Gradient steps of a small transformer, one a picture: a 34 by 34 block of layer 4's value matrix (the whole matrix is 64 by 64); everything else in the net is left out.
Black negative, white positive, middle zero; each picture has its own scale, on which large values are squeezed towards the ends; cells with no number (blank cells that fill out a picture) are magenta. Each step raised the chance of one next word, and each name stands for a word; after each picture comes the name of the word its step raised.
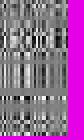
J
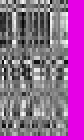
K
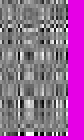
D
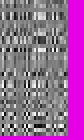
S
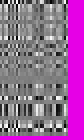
S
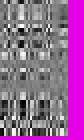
D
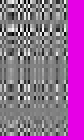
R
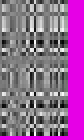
R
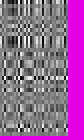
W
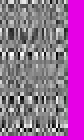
S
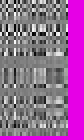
R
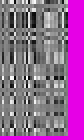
K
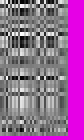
W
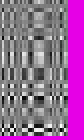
S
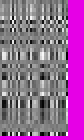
D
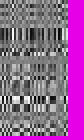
S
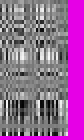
D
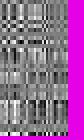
D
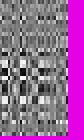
J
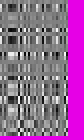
S
